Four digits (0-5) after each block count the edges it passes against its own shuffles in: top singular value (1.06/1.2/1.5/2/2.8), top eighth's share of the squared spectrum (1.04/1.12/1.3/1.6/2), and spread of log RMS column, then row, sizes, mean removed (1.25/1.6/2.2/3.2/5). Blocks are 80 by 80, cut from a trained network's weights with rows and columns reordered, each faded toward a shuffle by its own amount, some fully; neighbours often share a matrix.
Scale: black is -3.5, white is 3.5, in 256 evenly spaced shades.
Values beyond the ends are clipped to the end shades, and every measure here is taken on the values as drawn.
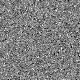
0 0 0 0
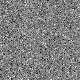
0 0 0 0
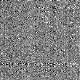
2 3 0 3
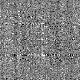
3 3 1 3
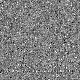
1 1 0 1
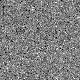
1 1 0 1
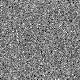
0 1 0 0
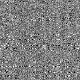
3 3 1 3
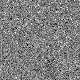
1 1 0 1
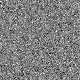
0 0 0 0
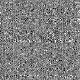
2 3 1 3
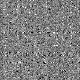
2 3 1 2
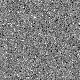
0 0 0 0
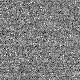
1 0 0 0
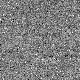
0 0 0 0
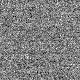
1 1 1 0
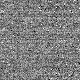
2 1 1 0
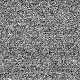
2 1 0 0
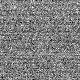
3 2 0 0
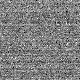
3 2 1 0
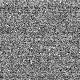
2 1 0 0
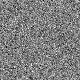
2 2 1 0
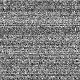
4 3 1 1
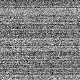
4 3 1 1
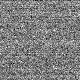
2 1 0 0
